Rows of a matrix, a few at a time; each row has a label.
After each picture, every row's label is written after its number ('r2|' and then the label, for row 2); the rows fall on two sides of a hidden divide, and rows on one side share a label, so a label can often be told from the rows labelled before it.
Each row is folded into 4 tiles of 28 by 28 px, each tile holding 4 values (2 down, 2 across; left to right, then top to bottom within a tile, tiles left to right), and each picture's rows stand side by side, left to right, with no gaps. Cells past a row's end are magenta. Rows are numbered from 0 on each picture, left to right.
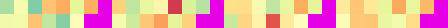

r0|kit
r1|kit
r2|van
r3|kit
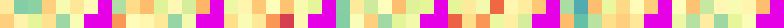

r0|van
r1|kit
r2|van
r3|kit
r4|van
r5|van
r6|kit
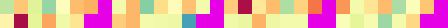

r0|van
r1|van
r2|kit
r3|kit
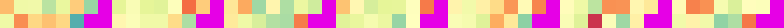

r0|van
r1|van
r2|kit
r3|kit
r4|van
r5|kit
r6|kit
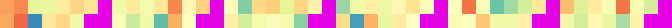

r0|van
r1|kit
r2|van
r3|kit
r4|kit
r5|kit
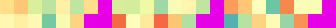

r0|kit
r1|van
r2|kit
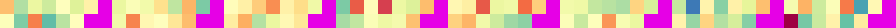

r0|kit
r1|van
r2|van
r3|kit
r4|van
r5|van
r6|kit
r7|kit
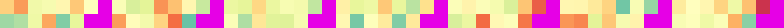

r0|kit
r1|van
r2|kit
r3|kit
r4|kit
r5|van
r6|van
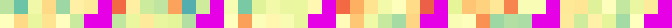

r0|van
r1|kit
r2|van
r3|kit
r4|kit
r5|kit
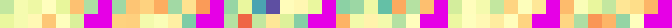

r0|van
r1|van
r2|van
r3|kit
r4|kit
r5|kit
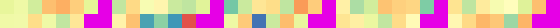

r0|kit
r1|kit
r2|van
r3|van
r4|kit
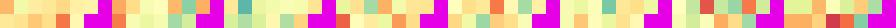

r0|van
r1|kit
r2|kit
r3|van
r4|van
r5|van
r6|van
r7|van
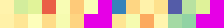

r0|van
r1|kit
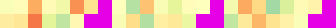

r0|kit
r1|van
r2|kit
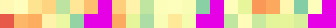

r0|van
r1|van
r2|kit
